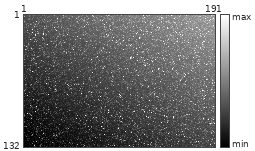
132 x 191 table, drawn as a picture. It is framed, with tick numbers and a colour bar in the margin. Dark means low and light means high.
The ninth with the highest average is the top right. Neither half mirrors the other. There is an overall slope up to the top right. The ninth with the lowest average is the bottom left. There are no regular stripes. The grain is fine, like static. No single row or column stands out from its neighbours.
